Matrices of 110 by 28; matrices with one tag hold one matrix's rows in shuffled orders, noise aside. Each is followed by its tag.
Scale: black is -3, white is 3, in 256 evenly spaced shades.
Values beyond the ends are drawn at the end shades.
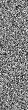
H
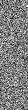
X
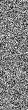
X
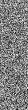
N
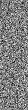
H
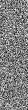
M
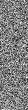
X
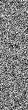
X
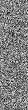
N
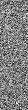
X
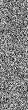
N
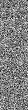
N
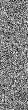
N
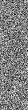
N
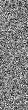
X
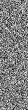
H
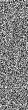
M
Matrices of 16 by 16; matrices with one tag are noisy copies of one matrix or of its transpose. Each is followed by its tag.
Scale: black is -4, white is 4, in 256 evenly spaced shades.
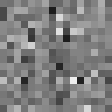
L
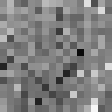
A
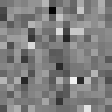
L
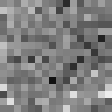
A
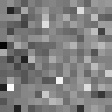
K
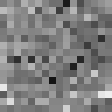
A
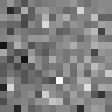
K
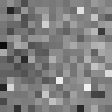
K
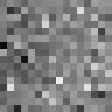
K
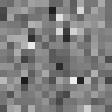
L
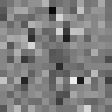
L
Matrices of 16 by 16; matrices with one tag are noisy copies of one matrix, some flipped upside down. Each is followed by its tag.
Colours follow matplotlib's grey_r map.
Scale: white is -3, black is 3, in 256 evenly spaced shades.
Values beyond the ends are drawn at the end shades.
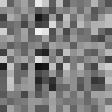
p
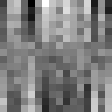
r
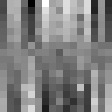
r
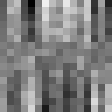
r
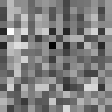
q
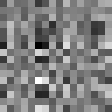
p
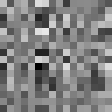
p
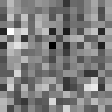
q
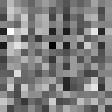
q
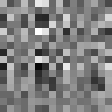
p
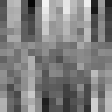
r
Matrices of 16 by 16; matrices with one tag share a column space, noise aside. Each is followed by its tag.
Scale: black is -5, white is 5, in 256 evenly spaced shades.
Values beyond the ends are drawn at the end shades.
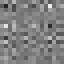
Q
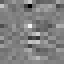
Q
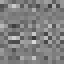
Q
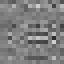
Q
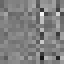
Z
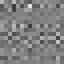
Q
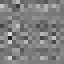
Q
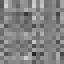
Z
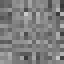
Z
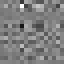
Q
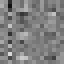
Z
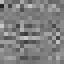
Q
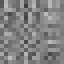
Z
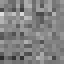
Z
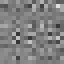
Q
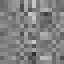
Z
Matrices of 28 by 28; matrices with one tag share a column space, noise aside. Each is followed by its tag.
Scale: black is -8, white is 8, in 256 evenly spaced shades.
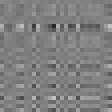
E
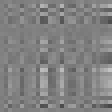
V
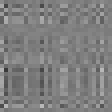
V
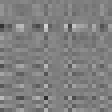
E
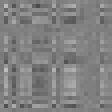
V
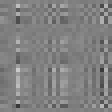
V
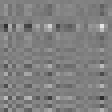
E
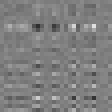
E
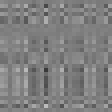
V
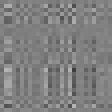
V
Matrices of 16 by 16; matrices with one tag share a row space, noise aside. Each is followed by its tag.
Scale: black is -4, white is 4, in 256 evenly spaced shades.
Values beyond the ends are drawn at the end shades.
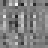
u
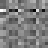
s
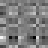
s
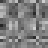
s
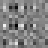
u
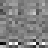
s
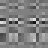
s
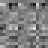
s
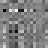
u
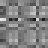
s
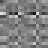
s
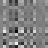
u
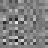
u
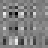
u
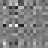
u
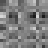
s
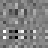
u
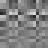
s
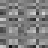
s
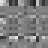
s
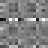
s
